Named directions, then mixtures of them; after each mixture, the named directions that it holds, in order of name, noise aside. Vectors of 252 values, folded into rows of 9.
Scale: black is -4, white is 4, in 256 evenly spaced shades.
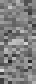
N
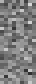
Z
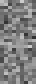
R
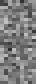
R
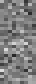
N, Z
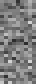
N, Z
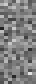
N, R, Z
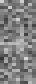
N, R, Z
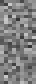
R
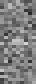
N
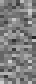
N, R, Z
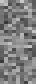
R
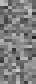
R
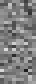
N, R, Z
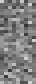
R, Z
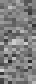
N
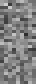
R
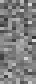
R, Z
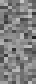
R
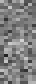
N, R, Z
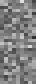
R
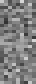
R, Z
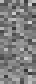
Z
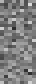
Z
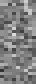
N, R, Z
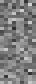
Z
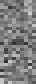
N
